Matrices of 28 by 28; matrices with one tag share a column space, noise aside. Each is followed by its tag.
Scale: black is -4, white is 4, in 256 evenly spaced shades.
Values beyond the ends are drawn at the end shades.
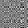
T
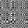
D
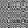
T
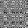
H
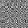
T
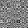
T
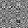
T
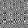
D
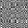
T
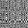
D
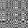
D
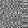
H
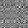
T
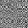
T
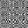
D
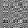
T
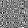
H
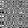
H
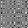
H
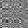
T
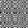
H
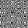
H
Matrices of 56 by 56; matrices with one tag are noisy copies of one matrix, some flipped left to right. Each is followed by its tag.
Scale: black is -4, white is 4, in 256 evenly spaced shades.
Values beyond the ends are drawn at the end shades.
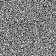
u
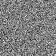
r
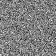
r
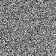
r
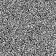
r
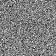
u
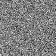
r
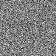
u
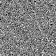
r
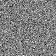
u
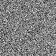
r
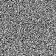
u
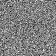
u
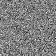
r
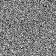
u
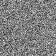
r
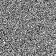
r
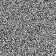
r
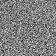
u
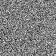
r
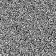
r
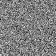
r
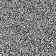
r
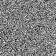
r
